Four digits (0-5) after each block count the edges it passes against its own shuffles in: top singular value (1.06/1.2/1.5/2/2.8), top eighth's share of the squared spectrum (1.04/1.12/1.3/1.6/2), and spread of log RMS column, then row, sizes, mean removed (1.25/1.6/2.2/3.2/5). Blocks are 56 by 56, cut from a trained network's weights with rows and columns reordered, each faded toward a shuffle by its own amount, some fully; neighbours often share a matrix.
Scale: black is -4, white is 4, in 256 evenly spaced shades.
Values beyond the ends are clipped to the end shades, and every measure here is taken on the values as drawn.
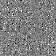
2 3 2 0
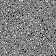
0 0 0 0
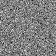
0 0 0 0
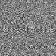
3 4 0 2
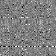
3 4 1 2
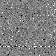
3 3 0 1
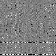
4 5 0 2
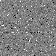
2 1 0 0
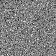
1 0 0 0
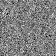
0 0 0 0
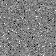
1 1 0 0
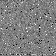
1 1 0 0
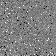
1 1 0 0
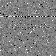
3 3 0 1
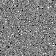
0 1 0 0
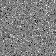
1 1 0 0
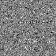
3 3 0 2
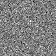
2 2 0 0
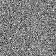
0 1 0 0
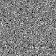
2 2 0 1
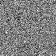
2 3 0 1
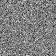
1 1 0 0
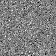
0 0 0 0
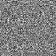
3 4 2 2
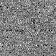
2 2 0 1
